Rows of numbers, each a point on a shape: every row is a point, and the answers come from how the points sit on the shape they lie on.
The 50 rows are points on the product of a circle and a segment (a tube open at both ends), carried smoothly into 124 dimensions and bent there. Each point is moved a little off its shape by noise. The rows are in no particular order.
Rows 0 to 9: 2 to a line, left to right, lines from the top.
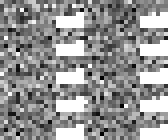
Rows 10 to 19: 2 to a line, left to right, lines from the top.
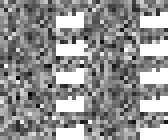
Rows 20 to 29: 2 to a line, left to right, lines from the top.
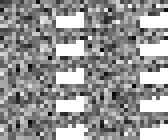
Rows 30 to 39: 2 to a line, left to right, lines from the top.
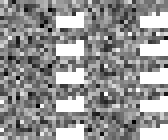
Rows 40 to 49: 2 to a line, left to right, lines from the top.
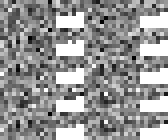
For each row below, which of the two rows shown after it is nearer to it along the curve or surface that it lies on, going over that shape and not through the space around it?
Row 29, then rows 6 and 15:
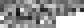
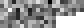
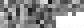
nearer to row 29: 6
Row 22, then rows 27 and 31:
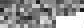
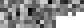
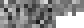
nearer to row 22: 27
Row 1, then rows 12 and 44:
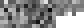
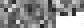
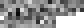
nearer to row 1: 12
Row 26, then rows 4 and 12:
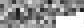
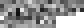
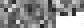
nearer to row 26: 4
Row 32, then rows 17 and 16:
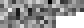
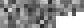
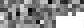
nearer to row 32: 16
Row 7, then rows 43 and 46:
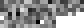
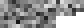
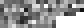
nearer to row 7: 46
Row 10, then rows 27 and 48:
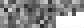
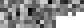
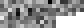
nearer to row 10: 27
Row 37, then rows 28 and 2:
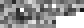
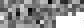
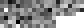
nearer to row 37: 28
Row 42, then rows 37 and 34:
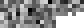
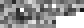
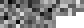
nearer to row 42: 37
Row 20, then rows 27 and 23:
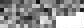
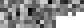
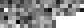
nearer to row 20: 23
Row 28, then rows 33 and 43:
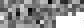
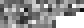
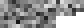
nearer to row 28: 33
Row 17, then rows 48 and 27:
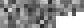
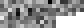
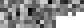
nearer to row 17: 27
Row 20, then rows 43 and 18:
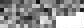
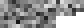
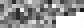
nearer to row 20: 18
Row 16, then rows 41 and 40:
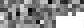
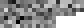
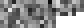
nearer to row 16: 40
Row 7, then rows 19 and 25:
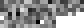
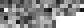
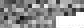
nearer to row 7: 19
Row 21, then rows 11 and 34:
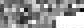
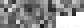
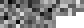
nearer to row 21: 34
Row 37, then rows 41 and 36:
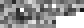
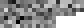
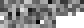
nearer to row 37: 36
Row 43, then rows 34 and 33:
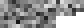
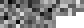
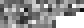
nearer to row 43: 34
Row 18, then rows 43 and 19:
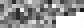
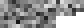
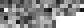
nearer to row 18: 19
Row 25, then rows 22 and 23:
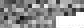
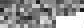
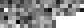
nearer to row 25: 23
